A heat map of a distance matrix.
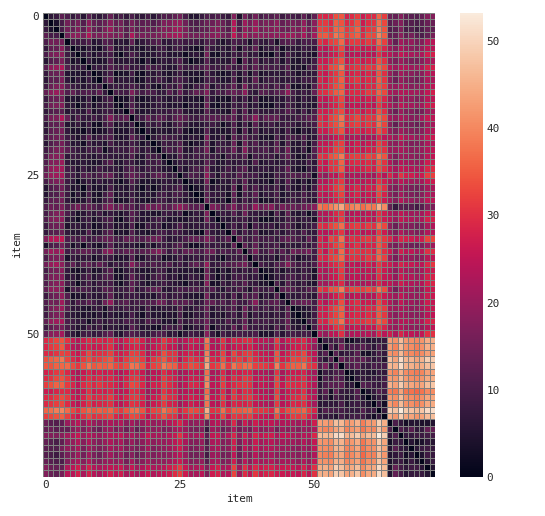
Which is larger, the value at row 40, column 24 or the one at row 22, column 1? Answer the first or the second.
the second
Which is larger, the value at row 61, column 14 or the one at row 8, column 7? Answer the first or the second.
the first
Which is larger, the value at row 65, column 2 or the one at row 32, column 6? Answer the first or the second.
the first
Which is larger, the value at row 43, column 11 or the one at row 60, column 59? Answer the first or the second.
the first
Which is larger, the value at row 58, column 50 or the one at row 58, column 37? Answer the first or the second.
the second
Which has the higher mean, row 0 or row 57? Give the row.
57
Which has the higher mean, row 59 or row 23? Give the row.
59
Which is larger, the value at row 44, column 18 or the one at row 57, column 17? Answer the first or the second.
the second
